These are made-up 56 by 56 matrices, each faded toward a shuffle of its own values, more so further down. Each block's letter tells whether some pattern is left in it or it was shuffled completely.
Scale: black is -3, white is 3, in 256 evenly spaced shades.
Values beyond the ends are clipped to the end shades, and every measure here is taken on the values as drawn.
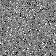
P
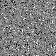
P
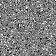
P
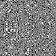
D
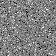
P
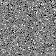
P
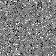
P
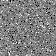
P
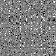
D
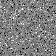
P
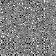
D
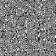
D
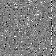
D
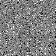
D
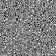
D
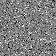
P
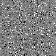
D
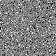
P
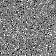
P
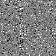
D
